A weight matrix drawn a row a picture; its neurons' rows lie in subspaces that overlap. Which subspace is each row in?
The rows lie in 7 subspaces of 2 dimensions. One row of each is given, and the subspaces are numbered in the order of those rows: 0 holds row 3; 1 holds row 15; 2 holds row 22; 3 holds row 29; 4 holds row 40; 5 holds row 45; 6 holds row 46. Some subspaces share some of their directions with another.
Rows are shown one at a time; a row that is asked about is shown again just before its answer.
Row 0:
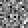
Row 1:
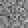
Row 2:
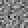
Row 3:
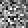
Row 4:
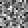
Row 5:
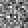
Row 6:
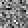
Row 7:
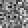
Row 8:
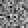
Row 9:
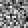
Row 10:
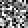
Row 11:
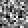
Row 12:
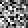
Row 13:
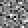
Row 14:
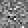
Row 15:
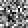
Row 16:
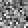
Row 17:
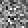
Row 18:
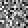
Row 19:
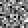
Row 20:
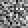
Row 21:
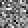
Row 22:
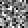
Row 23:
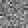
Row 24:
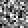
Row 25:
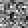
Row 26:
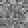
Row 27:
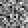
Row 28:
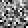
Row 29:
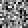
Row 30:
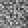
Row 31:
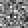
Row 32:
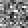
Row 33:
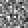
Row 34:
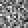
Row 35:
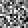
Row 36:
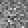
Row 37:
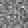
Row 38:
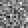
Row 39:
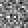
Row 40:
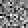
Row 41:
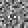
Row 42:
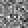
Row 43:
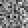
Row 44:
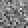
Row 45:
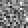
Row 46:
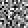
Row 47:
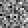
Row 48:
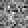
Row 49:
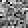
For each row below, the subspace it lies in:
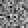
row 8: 4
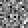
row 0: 6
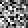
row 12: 0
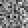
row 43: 3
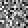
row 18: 6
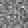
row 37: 3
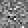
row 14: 0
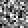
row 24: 3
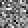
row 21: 2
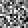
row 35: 4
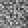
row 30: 6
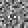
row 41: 6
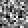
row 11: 3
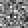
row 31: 1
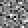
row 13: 0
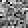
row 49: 4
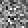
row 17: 0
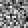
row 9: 5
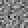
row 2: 6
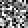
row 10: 2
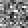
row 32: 1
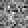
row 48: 1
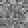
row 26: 4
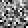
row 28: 5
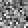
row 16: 5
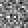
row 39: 2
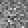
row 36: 0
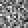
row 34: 1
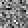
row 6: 2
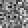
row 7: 3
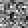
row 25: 1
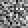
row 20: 6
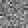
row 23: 4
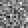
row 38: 5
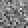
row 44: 5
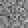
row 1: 1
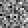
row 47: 3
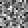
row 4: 2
